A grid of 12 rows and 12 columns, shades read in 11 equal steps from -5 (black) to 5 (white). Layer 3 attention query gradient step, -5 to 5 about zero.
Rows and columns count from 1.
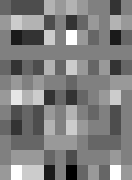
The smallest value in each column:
-1 -4 -3 -3 -4 -1 -5 -1 -1 -1 -4 -1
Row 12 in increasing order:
-5 -4 -1 -1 0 1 1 1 3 3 5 5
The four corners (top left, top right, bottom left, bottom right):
-1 0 1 1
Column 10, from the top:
0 0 0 0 1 0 1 0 0 -1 0 -1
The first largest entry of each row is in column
5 2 7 1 7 2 2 7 7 5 2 2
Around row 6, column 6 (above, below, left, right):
-1 -1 0 -1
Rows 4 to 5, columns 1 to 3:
0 0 0 / -1 -3 -1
